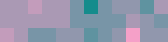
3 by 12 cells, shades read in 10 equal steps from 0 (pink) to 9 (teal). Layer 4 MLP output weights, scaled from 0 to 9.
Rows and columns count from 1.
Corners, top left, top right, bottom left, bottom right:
3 3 2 4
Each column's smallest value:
2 3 2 3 3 4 5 5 4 0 4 3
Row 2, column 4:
3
